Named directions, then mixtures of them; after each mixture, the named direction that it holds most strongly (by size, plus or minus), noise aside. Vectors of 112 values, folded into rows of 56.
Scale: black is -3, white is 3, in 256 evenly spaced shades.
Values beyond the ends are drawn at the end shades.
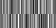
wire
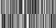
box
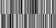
box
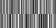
wire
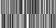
box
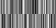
box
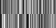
box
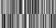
box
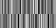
wire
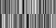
box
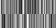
box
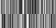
box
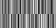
wire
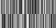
box
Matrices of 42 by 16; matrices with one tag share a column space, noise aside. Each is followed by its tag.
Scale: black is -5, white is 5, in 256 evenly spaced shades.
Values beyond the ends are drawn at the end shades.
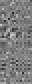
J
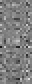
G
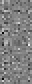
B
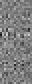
J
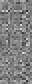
B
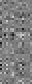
J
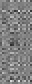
B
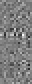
J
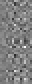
G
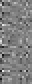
G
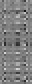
B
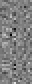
J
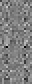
G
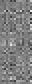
B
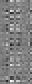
B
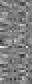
G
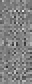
B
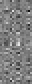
B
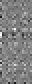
J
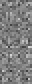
G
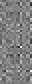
G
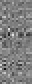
J
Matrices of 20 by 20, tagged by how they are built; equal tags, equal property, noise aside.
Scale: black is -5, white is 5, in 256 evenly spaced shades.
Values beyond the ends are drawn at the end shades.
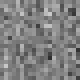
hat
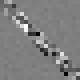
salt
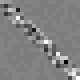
salt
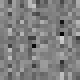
hat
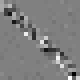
salt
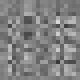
hat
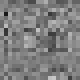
hat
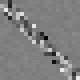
salt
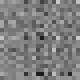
hat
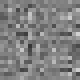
hat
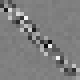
salt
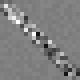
salt
